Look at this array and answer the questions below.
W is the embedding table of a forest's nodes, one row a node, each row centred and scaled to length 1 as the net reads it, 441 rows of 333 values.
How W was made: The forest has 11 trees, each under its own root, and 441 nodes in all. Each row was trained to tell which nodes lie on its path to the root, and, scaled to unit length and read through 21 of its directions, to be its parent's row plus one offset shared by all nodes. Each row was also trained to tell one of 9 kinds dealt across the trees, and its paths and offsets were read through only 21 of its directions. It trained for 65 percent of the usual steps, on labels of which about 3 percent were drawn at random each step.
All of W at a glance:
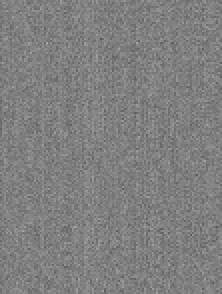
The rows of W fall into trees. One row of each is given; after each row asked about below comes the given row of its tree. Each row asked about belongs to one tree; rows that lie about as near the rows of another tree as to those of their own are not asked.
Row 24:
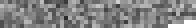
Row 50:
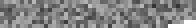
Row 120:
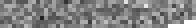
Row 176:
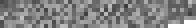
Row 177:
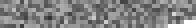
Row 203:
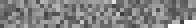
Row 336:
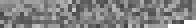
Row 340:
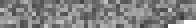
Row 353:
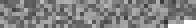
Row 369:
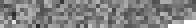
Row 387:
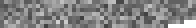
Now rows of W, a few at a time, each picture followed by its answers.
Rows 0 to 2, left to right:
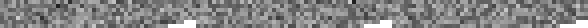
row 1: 177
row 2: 336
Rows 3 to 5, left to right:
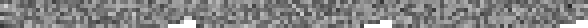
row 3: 24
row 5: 50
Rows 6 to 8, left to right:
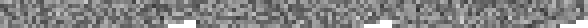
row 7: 120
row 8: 340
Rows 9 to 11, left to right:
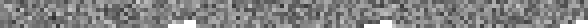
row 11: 353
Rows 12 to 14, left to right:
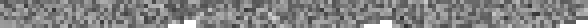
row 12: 340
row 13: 369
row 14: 336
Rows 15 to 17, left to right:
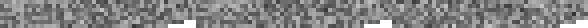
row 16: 120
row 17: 120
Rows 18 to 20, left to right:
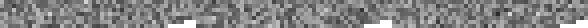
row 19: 50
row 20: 177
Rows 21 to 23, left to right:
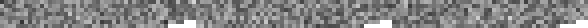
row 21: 353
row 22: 340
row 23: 50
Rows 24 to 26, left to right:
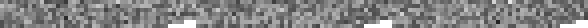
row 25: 340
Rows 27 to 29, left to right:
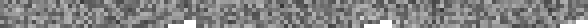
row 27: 340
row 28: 50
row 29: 340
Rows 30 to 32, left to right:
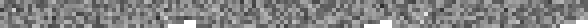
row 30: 177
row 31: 340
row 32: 369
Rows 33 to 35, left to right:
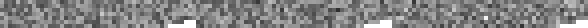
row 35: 177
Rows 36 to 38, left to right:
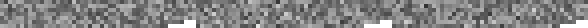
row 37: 177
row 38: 50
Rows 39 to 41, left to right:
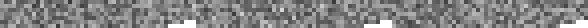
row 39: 50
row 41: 353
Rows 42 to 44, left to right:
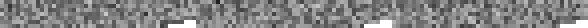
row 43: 340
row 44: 340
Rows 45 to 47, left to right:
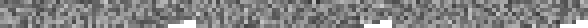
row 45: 340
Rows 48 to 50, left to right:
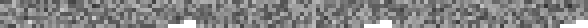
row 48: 340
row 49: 336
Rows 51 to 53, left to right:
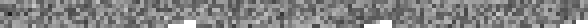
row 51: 203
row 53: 203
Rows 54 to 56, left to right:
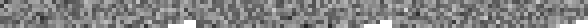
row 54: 120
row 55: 50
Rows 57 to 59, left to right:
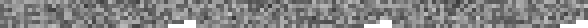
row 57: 50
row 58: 24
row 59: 24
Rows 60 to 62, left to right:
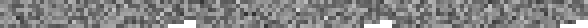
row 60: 336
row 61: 353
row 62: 353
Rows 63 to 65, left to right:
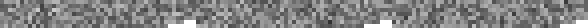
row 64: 120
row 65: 50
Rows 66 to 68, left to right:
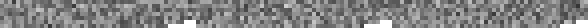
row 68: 369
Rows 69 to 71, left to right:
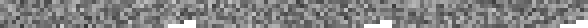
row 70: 50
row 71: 203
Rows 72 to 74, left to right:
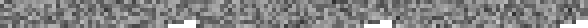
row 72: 120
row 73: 353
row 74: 120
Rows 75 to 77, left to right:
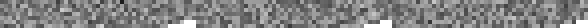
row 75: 369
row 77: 203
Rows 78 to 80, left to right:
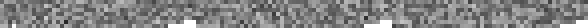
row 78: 353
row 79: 387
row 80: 177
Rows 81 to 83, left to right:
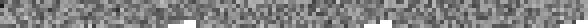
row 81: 369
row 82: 203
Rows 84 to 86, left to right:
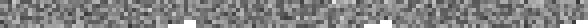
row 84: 50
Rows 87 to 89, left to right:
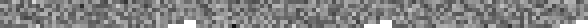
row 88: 369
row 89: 369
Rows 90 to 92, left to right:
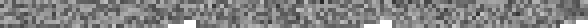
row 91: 50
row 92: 340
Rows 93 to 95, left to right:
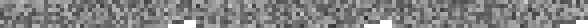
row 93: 336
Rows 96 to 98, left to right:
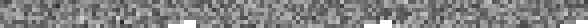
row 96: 340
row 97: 177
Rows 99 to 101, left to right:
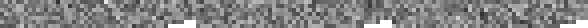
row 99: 340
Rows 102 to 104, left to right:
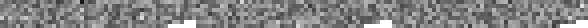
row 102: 369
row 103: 120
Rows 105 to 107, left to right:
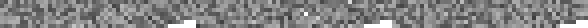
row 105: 50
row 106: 203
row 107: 336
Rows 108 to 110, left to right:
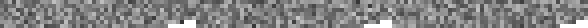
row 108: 177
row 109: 120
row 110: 177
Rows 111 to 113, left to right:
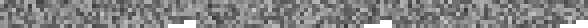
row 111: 177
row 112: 336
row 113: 50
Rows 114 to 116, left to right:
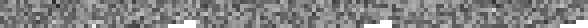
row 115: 353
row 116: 203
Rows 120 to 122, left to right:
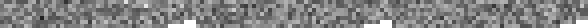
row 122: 120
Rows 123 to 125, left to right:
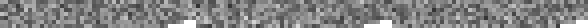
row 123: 387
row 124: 369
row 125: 50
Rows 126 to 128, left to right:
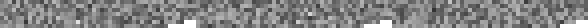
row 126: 177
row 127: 369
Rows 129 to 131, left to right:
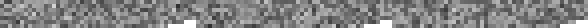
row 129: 120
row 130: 336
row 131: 340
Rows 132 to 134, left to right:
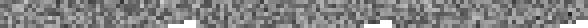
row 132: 369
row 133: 336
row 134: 203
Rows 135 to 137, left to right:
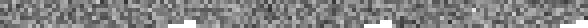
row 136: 203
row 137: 353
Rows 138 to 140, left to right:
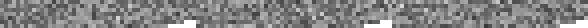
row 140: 177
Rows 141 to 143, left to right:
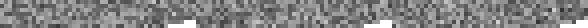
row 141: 177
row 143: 177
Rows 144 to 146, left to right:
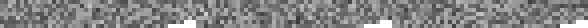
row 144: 50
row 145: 353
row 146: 353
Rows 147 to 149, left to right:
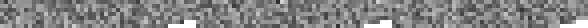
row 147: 50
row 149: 387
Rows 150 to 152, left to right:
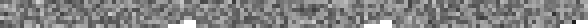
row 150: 24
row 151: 120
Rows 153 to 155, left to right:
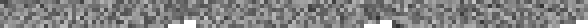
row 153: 340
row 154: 369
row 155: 203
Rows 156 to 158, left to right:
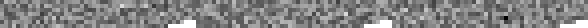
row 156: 24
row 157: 24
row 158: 177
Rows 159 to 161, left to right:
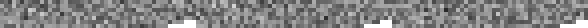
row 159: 340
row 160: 177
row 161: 24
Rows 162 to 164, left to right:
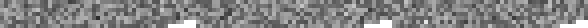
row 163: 353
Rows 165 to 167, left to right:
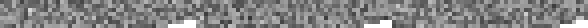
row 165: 340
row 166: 177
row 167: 24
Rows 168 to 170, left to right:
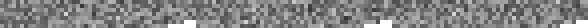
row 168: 50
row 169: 177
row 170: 369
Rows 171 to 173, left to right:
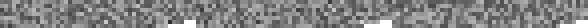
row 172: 177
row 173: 176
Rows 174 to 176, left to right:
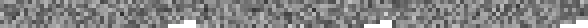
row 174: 50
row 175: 50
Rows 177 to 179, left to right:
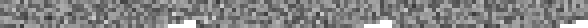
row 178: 176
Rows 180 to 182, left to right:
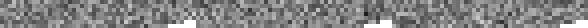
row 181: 369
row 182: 353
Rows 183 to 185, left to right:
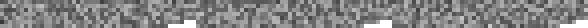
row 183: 50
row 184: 176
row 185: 340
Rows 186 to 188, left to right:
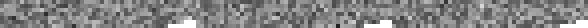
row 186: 24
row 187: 353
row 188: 50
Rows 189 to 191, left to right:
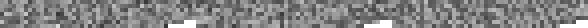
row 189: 353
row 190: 340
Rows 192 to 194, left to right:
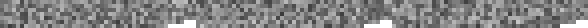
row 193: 340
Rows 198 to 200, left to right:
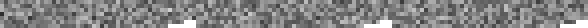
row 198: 353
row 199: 353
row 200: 353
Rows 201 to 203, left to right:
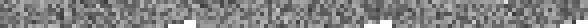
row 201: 50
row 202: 340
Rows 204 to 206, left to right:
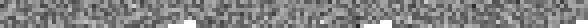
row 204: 176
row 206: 50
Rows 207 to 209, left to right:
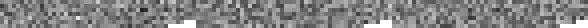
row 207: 177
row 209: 177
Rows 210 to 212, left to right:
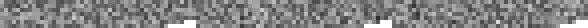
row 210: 369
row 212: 177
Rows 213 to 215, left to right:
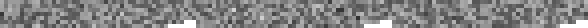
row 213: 336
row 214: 177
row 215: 353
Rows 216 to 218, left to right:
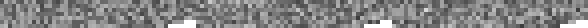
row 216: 340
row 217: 50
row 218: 340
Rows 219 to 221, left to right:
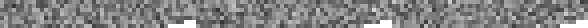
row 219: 177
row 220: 203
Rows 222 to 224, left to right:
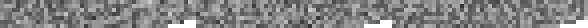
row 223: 353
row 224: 336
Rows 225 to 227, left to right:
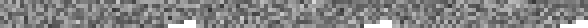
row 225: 177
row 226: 353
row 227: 353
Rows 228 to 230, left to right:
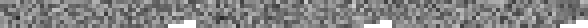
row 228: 177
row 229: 336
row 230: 340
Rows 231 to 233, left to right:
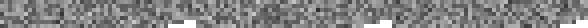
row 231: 353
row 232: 336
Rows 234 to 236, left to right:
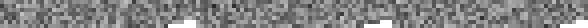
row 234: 120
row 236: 24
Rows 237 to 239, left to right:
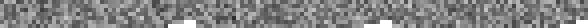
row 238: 336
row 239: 336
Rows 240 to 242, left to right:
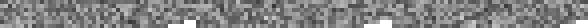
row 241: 24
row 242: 120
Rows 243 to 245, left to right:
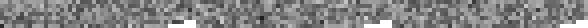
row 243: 336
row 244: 353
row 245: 340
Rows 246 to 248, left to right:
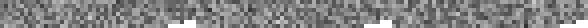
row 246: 177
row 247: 340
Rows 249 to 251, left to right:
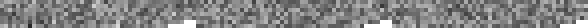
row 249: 336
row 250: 340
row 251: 203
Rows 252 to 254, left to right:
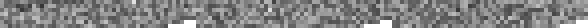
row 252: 340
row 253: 336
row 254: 387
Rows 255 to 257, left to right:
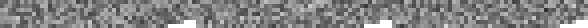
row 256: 353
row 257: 340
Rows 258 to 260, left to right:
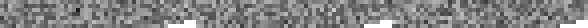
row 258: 177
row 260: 369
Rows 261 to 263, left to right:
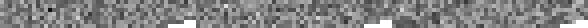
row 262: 387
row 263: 24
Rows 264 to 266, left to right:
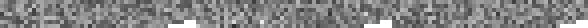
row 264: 353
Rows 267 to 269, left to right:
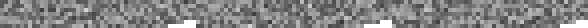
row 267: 50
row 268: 369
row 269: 340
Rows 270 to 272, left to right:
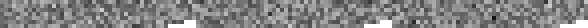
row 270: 50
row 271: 353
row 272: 353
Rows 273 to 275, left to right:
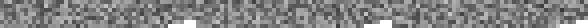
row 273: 369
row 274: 387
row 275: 177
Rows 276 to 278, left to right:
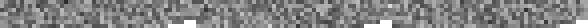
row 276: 177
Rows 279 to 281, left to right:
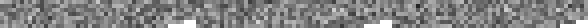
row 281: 353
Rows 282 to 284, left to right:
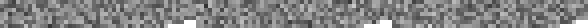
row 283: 353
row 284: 387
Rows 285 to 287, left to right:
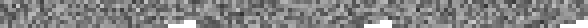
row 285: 177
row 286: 24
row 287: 340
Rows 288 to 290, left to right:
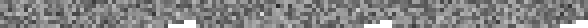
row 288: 353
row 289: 50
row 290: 353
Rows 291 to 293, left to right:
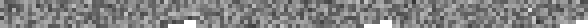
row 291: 50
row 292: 177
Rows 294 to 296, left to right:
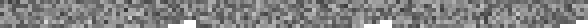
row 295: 177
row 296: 50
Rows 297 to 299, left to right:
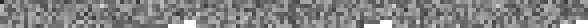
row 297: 340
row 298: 50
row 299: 353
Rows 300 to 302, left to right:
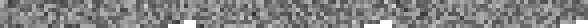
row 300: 24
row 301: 50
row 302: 353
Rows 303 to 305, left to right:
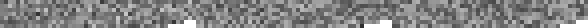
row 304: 353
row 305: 176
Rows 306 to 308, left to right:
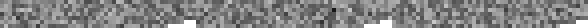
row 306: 336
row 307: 387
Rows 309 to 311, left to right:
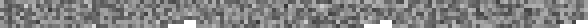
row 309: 50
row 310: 177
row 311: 50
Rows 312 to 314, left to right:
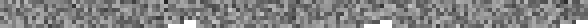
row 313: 50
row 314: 353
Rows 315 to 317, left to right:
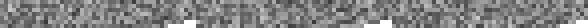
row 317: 120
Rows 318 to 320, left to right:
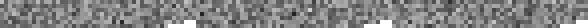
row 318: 177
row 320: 369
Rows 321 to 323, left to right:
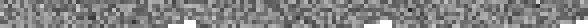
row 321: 50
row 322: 340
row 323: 177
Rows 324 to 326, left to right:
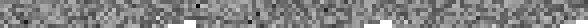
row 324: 336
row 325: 120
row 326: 369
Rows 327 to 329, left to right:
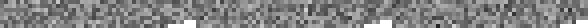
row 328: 387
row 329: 120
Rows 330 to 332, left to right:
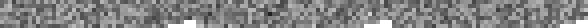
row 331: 336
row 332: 340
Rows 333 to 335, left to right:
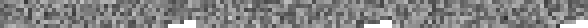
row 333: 203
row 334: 50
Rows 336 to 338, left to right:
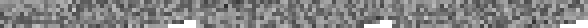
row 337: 340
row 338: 50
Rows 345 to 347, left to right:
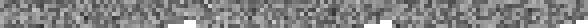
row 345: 369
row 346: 369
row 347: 369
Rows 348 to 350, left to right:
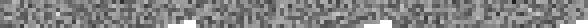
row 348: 177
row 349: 176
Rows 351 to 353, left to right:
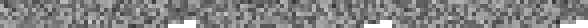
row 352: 24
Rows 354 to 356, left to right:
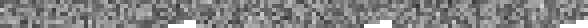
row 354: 340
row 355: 50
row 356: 340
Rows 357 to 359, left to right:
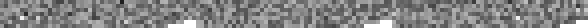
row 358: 340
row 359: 340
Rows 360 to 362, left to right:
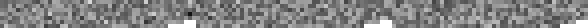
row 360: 177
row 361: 24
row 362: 340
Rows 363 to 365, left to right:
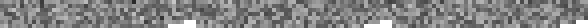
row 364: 203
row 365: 353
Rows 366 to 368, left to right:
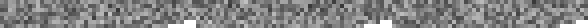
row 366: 203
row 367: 369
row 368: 353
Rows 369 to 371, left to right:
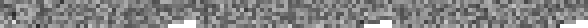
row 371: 50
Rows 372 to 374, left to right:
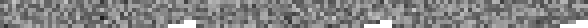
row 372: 50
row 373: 50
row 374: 177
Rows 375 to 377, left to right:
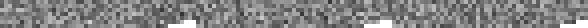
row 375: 24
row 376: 177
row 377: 336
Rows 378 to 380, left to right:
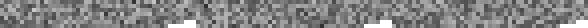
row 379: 369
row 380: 120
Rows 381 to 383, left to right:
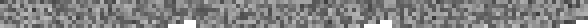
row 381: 353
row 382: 203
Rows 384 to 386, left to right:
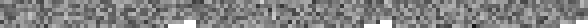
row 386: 177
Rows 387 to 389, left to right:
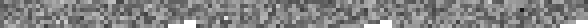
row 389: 369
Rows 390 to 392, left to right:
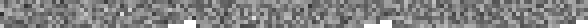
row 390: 353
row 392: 50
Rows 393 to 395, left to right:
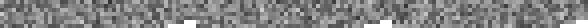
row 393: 177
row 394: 340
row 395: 120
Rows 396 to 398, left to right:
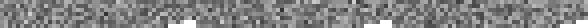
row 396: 353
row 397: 353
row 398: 120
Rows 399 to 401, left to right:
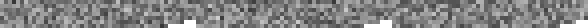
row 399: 177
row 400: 340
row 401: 24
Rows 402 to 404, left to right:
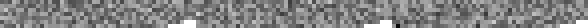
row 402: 340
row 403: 387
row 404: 203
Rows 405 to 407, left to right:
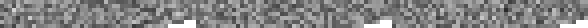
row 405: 177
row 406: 387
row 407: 177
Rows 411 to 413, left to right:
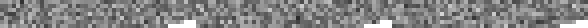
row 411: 177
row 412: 353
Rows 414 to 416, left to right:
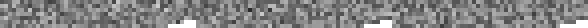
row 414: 353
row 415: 50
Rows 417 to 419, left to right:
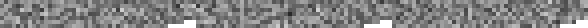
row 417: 50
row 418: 50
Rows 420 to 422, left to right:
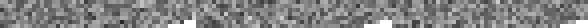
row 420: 203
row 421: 24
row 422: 369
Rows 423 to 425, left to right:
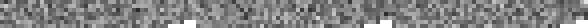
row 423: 50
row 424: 340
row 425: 24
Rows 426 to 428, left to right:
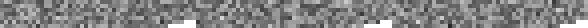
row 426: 369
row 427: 203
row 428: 353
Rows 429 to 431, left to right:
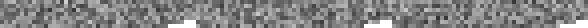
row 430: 340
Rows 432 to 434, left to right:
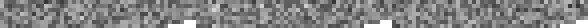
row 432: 353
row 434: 176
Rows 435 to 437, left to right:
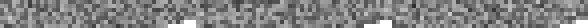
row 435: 340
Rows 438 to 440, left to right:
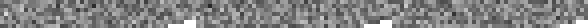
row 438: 369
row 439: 177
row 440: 353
